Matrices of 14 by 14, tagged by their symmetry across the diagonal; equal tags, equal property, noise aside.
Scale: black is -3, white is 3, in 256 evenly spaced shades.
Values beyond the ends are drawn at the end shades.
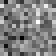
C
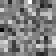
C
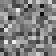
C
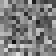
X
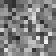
X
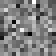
X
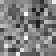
X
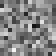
X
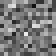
X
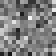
C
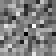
C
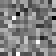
C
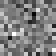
C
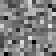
X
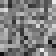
C
